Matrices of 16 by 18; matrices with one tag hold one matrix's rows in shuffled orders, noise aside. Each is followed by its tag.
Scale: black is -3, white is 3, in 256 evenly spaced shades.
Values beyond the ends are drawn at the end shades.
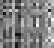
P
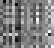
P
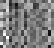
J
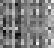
P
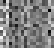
J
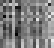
P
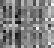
P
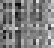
P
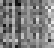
P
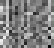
J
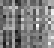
P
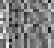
J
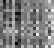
P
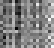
P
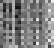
P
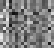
J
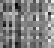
P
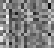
J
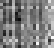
P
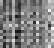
P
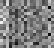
J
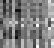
P
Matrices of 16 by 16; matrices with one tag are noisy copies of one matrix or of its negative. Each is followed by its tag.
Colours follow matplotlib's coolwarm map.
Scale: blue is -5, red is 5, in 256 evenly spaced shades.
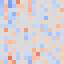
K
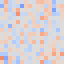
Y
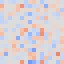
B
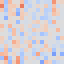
Y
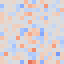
B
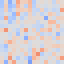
K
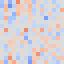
K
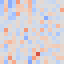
K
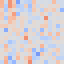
K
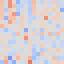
K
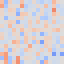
Y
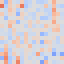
Y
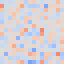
B
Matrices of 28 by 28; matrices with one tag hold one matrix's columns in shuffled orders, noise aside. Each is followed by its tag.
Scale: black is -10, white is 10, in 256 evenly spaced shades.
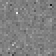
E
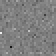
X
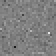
X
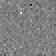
E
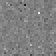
E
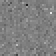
E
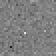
X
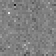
E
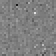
E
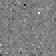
E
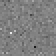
X
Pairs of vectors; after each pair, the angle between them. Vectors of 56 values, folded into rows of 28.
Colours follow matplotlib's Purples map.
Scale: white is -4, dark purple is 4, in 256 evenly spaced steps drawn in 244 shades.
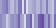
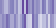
nearly opposite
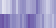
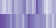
nearly parallel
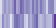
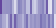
partly opposed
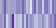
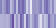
partly aligned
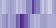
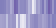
nearly opposite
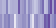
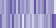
orthogonal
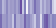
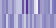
partly opposed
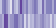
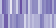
nearly parallel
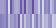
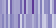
nearly parallel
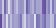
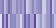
nearly opposite
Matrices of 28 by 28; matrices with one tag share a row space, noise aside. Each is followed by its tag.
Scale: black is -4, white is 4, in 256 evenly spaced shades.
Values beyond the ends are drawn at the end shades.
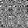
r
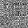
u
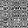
u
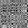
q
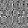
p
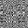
p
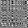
q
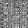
u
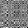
u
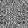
p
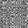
q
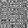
q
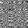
r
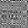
q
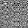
u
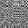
u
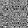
u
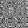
r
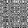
u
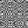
r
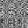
r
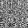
r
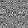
p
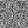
p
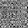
q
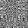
p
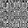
u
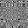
p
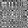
q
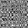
q
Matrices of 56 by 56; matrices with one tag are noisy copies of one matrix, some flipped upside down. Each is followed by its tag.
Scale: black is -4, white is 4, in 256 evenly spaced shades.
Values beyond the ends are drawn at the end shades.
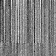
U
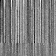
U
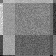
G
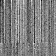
U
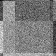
G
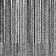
U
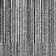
U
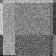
G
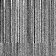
U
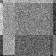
G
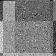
G
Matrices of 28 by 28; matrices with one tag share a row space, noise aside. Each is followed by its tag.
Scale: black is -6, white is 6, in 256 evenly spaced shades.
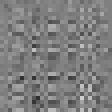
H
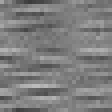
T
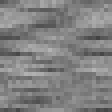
T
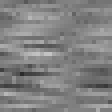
T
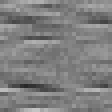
T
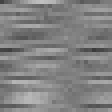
T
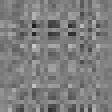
H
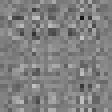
H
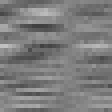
T
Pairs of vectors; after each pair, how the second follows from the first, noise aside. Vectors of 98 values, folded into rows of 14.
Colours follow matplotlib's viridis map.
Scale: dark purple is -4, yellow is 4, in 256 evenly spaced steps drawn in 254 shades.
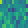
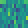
shuffled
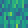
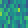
shuffled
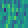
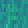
shrunk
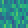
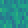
shrunk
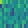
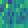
shuffled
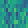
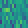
shuffled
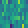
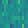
shrunk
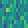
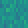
shrunk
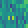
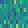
shuffled
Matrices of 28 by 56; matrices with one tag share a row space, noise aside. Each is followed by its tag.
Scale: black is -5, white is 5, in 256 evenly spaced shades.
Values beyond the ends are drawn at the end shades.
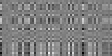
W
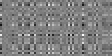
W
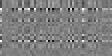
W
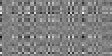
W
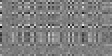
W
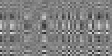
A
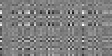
W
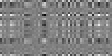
A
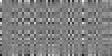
W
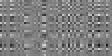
A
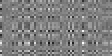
W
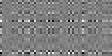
W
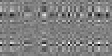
A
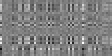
W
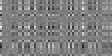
W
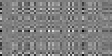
W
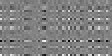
A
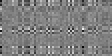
W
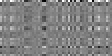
A
